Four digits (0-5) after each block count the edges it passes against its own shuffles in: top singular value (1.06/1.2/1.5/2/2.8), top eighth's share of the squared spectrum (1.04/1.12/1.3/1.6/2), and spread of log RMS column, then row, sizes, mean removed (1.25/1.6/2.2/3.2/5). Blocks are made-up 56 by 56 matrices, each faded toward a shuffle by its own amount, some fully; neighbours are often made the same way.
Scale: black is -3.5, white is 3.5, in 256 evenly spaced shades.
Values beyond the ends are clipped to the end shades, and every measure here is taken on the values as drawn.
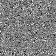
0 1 0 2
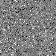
0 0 0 0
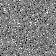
0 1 0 0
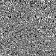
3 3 1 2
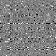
4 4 1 3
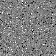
2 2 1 0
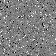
0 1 0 0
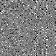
3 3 2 1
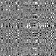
4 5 3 3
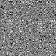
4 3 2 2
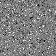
0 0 0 0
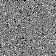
1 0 0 0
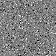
2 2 1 0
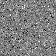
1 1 0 0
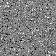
1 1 0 0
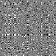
4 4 2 2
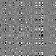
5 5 3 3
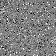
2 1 0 0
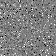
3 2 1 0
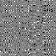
4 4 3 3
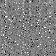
3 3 1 0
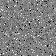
0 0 0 0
